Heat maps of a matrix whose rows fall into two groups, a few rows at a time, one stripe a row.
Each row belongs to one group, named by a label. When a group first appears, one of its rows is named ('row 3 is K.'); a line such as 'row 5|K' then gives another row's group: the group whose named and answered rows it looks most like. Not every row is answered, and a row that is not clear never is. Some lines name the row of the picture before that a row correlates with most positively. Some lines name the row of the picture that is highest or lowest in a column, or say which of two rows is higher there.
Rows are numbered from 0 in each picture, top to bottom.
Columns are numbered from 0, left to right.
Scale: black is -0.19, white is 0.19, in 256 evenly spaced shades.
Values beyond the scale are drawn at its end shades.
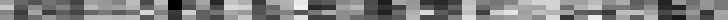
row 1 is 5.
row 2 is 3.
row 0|5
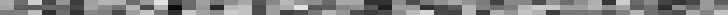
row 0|5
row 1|5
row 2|3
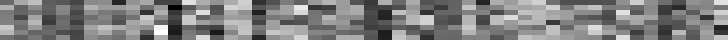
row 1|5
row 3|3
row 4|3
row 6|5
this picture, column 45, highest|0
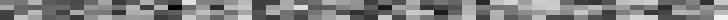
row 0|3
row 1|5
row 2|3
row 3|3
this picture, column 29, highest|2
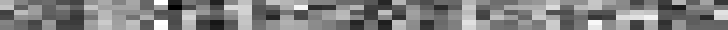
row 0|5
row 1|5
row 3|3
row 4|5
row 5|5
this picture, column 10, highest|3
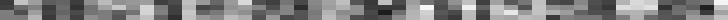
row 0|3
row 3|3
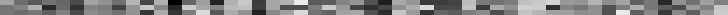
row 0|5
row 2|5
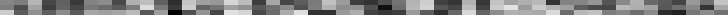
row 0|3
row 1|3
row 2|5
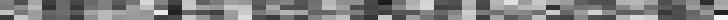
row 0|3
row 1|3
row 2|5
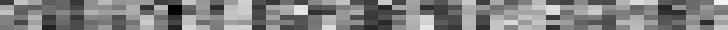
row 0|3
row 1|5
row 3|3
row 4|3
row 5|3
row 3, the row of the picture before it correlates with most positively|1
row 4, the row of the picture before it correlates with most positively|0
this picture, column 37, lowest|0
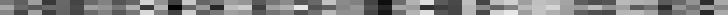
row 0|3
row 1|5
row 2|3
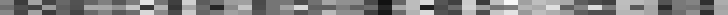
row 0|3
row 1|5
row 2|3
